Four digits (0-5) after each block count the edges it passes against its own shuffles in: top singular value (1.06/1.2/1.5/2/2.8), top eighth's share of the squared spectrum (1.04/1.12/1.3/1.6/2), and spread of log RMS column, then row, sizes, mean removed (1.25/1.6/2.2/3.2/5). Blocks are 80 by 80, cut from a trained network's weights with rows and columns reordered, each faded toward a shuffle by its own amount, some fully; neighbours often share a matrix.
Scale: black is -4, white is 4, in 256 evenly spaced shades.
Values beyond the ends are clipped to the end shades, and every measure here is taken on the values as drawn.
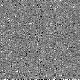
3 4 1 2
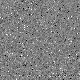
1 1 0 0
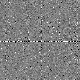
4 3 1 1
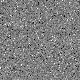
0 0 0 0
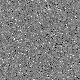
0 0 0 0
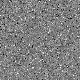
0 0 0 0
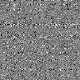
3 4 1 3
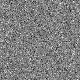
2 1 0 0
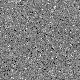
0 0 0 0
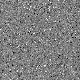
1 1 0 1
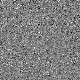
2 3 0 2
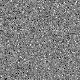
2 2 1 1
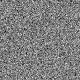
2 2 0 0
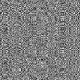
4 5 3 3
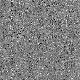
2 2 1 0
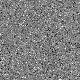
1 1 0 0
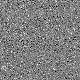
1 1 0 1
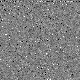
2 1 0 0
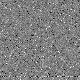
2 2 0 1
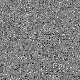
2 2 0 1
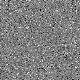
2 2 0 1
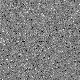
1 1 0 0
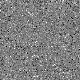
2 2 0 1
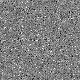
1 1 0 1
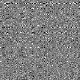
3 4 2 3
